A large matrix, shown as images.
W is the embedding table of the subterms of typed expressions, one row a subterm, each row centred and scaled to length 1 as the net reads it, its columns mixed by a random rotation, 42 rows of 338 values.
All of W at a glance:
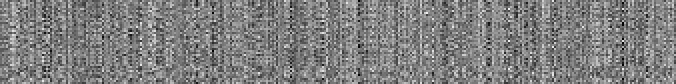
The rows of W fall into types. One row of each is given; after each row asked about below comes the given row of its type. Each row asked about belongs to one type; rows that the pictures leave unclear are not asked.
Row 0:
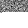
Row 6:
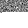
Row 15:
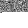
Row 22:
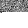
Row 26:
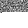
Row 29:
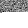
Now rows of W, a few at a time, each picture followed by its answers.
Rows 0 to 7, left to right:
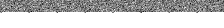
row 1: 29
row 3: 6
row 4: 15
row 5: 22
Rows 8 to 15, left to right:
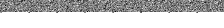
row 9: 26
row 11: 29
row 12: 29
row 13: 22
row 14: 26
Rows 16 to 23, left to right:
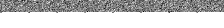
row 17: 15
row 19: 29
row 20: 15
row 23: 0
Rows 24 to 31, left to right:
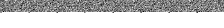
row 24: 29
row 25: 6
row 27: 6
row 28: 26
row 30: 26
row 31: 22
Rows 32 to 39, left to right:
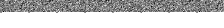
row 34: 15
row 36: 0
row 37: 0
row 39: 29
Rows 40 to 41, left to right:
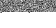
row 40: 26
